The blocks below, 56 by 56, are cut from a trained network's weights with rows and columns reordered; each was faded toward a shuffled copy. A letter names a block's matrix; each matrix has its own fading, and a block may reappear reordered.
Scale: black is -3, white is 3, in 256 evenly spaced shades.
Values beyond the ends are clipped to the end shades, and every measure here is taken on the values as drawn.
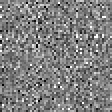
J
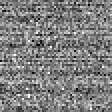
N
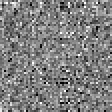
J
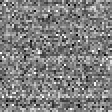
N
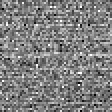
N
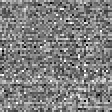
N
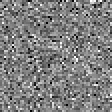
J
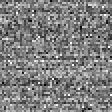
N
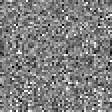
J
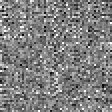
J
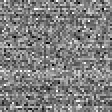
N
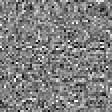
J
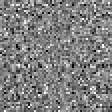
J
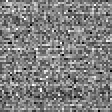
N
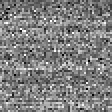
N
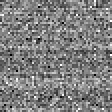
N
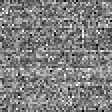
N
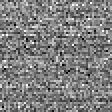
N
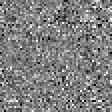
J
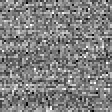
N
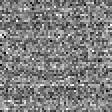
N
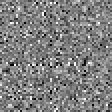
J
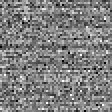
N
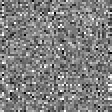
J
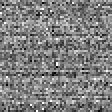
N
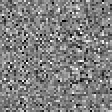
J
